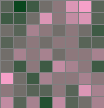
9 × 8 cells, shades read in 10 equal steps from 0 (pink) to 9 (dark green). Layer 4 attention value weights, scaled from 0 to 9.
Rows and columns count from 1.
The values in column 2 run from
3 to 9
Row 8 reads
4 5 6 6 4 6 1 3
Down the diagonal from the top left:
6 7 3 5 5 3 3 3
